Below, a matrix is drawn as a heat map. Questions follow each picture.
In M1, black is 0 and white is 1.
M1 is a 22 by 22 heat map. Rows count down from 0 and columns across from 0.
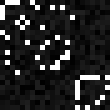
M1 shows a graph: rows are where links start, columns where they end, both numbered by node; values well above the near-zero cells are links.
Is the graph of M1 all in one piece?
no
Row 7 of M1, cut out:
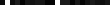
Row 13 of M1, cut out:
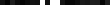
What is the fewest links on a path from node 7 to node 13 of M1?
2
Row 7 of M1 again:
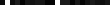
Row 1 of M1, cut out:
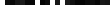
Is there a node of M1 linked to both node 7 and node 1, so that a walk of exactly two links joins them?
no
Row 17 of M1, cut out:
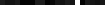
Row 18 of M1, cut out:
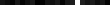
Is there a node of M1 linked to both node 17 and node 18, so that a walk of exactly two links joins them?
yes
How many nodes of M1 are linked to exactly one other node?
7
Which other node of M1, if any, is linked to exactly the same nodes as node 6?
node 2
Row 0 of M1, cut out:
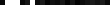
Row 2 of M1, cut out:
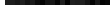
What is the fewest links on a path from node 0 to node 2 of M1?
1
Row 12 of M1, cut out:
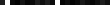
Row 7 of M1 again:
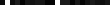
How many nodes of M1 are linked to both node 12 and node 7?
2
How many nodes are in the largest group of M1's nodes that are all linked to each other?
3
